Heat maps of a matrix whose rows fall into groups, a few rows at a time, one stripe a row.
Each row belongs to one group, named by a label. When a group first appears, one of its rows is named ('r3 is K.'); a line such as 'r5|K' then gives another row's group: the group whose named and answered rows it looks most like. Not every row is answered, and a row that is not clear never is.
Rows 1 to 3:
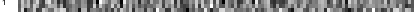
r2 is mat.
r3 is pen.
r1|mat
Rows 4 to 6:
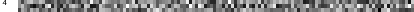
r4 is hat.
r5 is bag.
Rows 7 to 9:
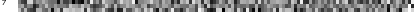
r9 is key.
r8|bag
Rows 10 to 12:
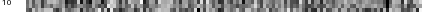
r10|bag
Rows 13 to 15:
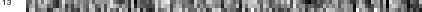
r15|mat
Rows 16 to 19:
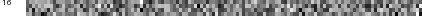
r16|pen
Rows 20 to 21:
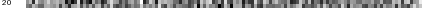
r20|bag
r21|key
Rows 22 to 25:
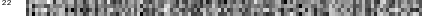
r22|pen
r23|pen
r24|mat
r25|pen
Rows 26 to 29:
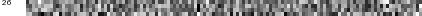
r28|key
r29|bag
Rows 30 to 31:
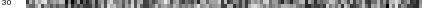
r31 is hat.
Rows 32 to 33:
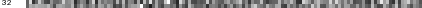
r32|pen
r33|pen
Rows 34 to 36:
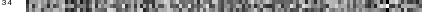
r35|pen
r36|bag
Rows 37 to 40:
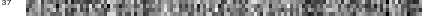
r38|key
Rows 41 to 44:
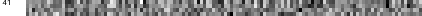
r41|bag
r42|bag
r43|pen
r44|mat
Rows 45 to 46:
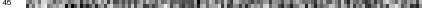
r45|key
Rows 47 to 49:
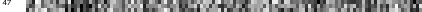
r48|hat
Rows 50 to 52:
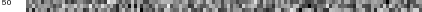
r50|bag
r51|key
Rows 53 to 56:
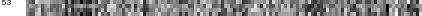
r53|hat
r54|bag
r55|hat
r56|hat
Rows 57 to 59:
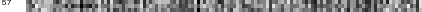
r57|key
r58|hat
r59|key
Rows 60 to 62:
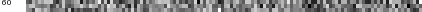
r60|key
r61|bag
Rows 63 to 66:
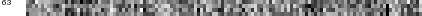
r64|key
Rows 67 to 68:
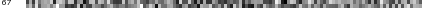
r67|pen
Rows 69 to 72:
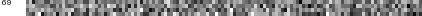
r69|pen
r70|bag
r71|pen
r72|hat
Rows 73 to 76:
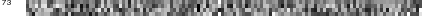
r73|mat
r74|mat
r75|key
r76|hat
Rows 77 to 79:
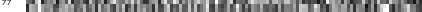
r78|pen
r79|pen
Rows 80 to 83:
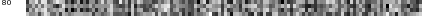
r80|mat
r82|mat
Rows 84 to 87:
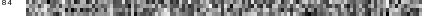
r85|key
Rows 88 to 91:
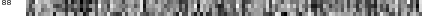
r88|hat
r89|hat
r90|hat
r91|pen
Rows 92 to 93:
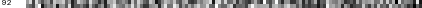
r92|bag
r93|hat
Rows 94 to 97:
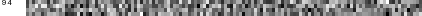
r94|pen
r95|mat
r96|bag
